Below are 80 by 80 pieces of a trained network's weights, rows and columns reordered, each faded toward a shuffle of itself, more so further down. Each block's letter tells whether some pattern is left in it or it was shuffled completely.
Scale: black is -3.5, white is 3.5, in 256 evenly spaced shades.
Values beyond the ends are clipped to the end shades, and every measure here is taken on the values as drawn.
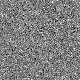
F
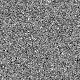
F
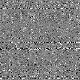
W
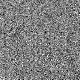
W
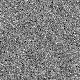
F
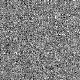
W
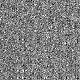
W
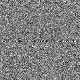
W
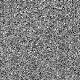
W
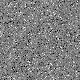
F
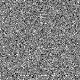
W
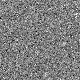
F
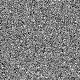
F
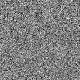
W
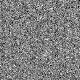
W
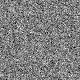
F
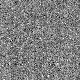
W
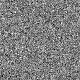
F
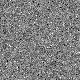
F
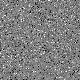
F
